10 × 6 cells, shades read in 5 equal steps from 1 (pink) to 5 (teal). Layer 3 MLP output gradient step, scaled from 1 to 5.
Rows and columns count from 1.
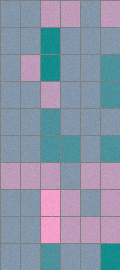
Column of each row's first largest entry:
1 3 3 6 3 3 4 1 1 6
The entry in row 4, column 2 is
3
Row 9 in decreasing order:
3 3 2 2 2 1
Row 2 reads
3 3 5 3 3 3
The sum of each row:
15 20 20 18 19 21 13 14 13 21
